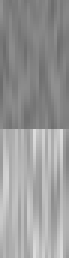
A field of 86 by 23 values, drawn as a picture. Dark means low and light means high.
It is made of 2 by 1 panels. Panel 1,1: middling, streaked downward, faint in contrast. Panel 2,1: high, streaked downward.
